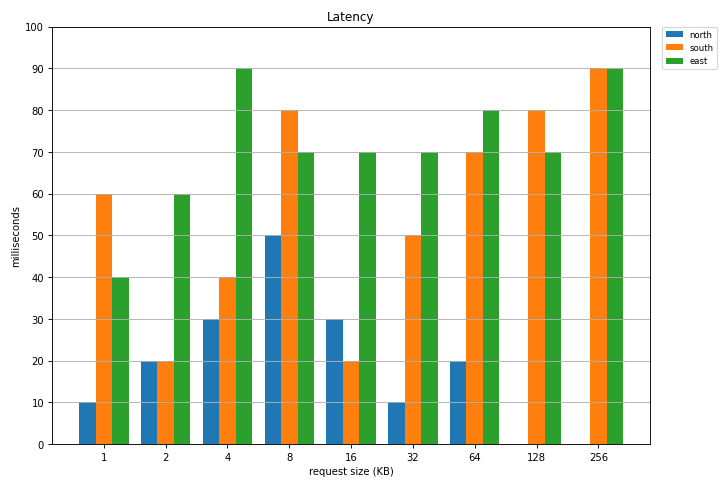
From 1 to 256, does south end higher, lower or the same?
higher
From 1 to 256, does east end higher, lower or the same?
higher
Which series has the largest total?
east
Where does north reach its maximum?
8
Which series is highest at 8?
south
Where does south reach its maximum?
256
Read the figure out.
Title: Latency
x-axis: request size (KB), ticks 1 2 4 8 16 32 64 128 256
y-axis: milliseconds, ticks 0 10 20 30 40 50 60 70 80 90 100
Legend: north, south, east
Values:
north: 10 20 30 50 30 10 20 0 0
south: 60 20 40 80 20 50 70 80 90
east: 40 60 90 70 70 70 80 70 90
